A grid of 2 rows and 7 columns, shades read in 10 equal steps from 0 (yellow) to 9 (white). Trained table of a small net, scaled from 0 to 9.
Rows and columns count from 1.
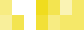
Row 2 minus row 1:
1 -7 0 1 2 -3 0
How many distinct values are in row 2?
6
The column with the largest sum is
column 3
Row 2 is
5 2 9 1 4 3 3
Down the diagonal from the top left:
4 2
